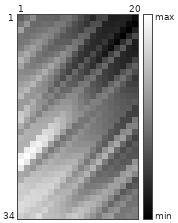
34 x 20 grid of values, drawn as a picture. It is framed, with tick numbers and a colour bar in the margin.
There is an overall slope up to the bottom left. The ninth with the highest average is the bottom left. The top right is the ninth with the lowest average. No lone cell stands out from its neighbours. Neither half mirrors the other. Streaks slant up to the right. Overall the values sit about 50% of the way up the scale.
